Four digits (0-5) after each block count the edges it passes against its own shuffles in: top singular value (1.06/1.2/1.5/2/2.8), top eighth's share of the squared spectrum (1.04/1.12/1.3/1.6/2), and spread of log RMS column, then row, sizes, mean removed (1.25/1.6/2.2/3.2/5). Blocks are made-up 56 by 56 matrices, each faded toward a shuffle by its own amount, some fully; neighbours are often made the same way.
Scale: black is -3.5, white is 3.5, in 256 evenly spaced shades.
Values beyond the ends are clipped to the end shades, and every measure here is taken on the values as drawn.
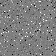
1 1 0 0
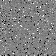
2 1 0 0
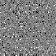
3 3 2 2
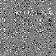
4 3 2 2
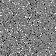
1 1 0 0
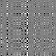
5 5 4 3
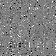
3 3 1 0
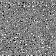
1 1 0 2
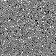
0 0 0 0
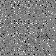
4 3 1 1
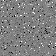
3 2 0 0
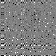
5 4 2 2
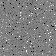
0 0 0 0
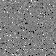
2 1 0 0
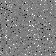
2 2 1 0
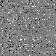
3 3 0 1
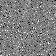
0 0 0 0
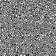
1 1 0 2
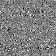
1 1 0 2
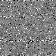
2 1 0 2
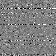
3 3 0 3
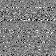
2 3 0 3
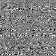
2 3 0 4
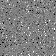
1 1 0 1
